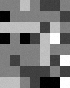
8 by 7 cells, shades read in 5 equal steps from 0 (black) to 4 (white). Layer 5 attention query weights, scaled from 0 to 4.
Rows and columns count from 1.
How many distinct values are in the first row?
3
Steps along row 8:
same down down down same up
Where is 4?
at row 4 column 6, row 6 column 7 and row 8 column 7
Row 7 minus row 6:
0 1 -1 -1 -2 1 -3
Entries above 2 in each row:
1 0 5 2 1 2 0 3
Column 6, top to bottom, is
1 2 3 4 2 1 2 0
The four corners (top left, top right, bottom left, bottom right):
2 2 3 4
